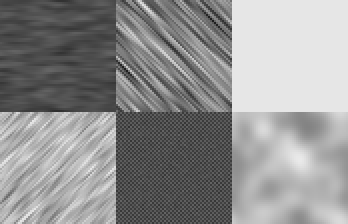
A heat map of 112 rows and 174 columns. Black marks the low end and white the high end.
The table splits into 2 rows of 3 panels. Panel 1,1: low, streaked across, faint in contrast. Panel 1,2: middling, slanting down to the right, strong in contrast. Panel 1,3: very high, flat. Panel 2,1: high, slanting up to the right. Panel 2,2: low, checkered. Panel 2,3: high, smooth.
